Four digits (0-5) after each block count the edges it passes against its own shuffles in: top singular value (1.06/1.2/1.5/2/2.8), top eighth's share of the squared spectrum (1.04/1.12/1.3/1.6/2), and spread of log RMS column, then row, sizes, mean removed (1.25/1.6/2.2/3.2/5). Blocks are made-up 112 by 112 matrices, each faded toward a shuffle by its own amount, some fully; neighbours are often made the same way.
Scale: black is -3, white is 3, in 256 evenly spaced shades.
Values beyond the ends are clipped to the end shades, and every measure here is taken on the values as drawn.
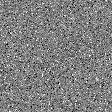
0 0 0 0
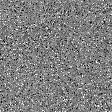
2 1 0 0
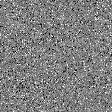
3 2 1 1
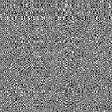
5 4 3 3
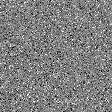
2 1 0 0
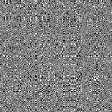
5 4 3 3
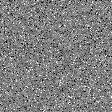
2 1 0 0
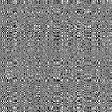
5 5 4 4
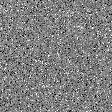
1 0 0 0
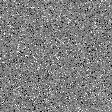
0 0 0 0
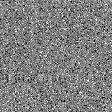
3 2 1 1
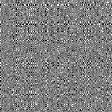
5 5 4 3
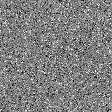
2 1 0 0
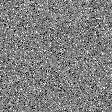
1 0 0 0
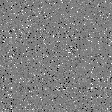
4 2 1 1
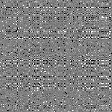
5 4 3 4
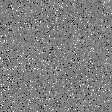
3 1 0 0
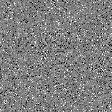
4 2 1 1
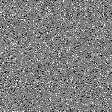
3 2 0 1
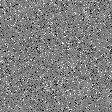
1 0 0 0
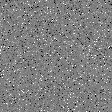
0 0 0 0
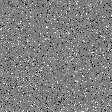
0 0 0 0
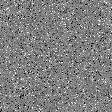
2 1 0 0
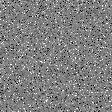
0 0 0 0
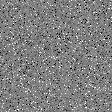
0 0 0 0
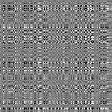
5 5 4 5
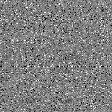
4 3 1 2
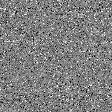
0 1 0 2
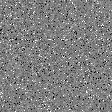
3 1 0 0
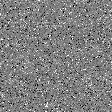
3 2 0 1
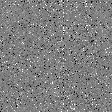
2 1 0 1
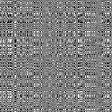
5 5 4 4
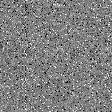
3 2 1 0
